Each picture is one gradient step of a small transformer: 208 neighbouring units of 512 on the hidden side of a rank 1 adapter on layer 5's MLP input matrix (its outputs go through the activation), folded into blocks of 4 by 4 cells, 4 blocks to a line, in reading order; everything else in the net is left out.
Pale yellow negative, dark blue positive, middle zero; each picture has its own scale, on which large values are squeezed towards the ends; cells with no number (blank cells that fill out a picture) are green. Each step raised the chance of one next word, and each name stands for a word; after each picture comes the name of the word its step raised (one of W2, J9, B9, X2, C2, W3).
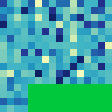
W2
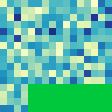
W2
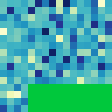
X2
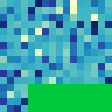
X2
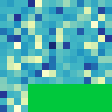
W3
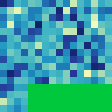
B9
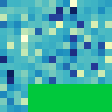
B9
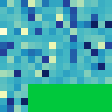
W3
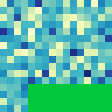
W2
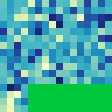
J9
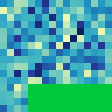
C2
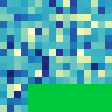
W2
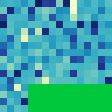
X2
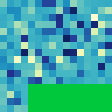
J9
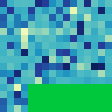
C2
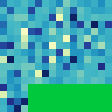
W3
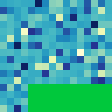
W3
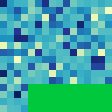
J9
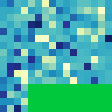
C2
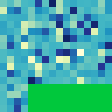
J9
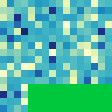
W3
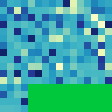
X2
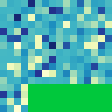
W3
